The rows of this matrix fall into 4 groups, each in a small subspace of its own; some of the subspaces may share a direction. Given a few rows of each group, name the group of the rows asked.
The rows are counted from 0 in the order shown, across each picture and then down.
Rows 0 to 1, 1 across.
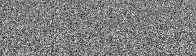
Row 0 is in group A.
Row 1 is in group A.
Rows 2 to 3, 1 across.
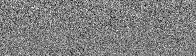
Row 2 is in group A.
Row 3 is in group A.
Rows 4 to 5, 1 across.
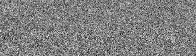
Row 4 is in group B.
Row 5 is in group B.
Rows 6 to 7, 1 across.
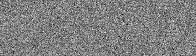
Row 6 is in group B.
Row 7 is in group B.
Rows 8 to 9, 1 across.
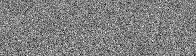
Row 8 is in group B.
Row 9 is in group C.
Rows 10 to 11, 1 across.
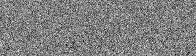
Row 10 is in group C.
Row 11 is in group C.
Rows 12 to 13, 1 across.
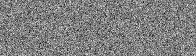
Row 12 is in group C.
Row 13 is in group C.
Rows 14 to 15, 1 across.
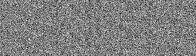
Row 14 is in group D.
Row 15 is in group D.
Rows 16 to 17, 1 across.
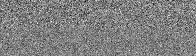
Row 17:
B
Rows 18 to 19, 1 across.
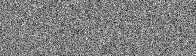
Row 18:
D
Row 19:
A
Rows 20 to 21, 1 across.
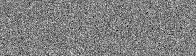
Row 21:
A
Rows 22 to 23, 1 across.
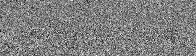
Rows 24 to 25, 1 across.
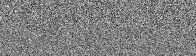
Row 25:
D
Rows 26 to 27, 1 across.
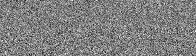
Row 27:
C
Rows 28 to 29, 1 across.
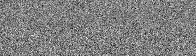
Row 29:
A
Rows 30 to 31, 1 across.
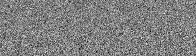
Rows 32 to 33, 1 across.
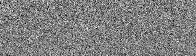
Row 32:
B
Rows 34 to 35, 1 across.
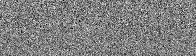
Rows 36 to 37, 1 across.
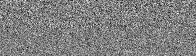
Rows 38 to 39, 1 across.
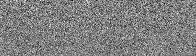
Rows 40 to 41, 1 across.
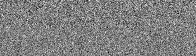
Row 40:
D
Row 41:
B
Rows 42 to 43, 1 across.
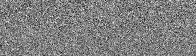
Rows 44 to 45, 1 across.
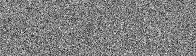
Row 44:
C
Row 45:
D
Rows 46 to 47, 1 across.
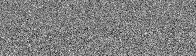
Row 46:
D
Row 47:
A
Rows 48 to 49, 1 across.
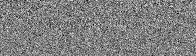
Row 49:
D
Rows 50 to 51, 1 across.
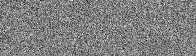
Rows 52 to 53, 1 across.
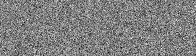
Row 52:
D
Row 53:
B
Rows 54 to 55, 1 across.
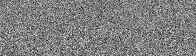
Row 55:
A
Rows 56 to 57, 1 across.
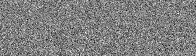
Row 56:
D
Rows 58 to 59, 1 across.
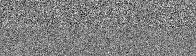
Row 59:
B
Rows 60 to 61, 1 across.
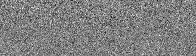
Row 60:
A
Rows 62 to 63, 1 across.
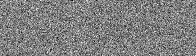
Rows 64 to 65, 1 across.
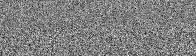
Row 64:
A
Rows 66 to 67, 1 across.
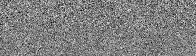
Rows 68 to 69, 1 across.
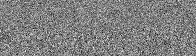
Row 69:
B
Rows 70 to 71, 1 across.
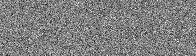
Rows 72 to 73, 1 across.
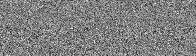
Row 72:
D
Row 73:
D
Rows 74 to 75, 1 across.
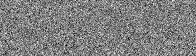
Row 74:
A
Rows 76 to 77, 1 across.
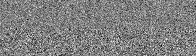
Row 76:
D
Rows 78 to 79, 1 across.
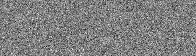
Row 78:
B
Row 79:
A
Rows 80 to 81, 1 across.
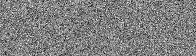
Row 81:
C
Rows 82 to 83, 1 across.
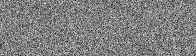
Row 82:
A
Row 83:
C
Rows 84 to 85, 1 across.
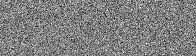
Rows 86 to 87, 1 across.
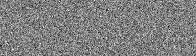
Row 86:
C
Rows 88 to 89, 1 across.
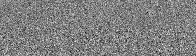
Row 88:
C
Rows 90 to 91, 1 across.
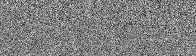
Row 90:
D
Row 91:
C
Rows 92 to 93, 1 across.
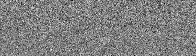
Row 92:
D
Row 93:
A
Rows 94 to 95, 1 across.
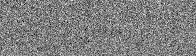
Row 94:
D
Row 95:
A
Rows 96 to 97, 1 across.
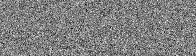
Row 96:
A
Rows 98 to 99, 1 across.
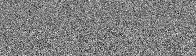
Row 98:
D
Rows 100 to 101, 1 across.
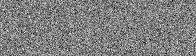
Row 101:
D
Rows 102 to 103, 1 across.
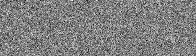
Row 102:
D
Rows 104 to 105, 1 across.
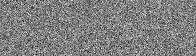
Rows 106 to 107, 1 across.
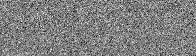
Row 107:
A
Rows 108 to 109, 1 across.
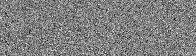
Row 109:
C
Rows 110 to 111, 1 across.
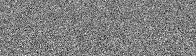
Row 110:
C
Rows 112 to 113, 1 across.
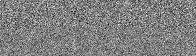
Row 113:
C
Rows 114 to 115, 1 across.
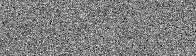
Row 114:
A
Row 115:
C
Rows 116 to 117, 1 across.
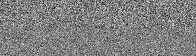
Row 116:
B
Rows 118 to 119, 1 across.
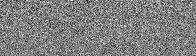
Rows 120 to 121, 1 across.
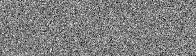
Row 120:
A
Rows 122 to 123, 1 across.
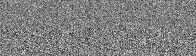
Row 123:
D
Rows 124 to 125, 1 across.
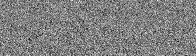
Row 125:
D
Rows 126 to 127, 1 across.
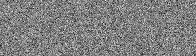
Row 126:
C
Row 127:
C
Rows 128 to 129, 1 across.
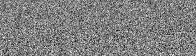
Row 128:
B
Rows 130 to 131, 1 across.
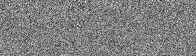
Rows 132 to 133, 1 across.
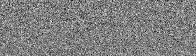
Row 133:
A
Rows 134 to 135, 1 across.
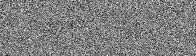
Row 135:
D
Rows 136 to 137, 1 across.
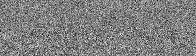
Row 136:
A
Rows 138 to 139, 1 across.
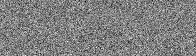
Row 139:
C
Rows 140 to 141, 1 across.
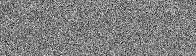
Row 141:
C
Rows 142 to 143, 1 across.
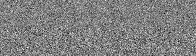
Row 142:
C
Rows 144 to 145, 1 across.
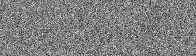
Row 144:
B
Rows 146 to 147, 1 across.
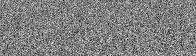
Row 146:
B
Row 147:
A
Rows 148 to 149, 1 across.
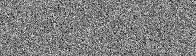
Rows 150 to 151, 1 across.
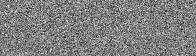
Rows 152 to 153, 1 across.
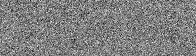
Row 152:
A
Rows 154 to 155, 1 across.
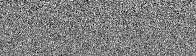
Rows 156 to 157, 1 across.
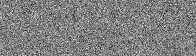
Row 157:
C
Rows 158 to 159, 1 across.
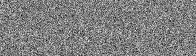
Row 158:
B
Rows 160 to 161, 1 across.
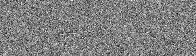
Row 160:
D
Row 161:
C
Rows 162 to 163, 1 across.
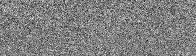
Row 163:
C
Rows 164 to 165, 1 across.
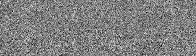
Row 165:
B
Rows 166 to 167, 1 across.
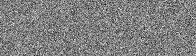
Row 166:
B
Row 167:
B
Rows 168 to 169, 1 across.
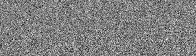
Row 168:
D
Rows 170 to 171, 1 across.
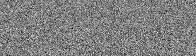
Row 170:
C
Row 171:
D
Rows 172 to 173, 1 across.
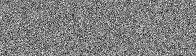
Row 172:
B
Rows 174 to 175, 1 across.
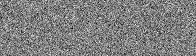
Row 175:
D
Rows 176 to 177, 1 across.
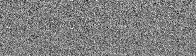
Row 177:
A
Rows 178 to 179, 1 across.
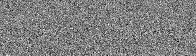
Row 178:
B
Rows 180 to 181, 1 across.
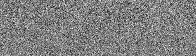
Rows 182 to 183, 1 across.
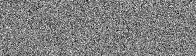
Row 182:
D
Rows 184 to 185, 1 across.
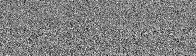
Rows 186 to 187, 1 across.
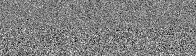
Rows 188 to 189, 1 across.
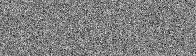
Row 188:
B
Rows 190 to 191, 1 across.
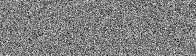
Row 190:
A
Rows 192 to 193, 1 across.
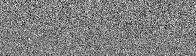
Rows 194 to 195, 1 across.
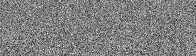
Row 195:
B
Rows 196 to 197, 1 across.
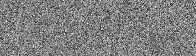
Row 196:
B
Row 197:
B
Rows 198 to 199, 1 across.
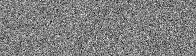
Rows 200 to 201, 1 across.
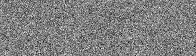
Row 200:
B
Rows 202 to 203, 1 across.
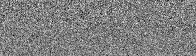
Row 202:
A
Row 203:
A
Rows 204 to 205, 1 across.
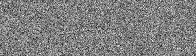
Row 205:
C
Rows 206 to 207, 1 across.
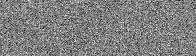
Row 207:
A
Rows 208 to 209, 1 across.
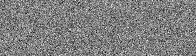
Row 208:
A
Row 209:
C
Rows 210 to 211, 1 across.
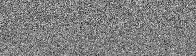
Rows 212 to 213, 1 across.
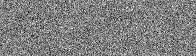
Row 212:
B
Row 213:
D
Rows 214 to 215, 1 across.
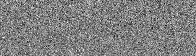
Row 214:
D
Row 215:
A
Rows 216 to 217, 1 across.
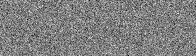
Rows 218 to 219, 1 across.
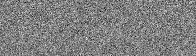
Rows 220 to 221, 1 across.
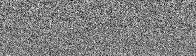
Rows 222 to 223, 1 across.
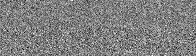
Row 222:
D
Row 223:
D
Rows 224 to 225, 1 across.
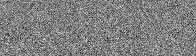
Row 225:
B
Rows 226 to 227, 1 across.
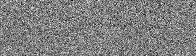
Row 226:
D
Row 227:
C
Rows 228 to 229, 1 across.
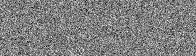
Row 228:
A
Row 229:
A
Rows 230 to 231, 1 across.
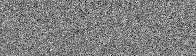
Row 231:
A
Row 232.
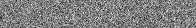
